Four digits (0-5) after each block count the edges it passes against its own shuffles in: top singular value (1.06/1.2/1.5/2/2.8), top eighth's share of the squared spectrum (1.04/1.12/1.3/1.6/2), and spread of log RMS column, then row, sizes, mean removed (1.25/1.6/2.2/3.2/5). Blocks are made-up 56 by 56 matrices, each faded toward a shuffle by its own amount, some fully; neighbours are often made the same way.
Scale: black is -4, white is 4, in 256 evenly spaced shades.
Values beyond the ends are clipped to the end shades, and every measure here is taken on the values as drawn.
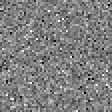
2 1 0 0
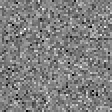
1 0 0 0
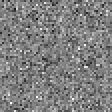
1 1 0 0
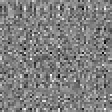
4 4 2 2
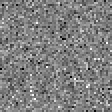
1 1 0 0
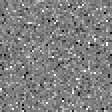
0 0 0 0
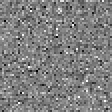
2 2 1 0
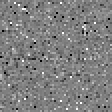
0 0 0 0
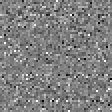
1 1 0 2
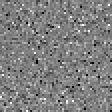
0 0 0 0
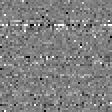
3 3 0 2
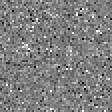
0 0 0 0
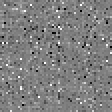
2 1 1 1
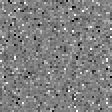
1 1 0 0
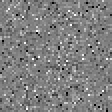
1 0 0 0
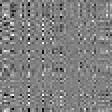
5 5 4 3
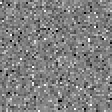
2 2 1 0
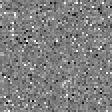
1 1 0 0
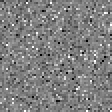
2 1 0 0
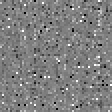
1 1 1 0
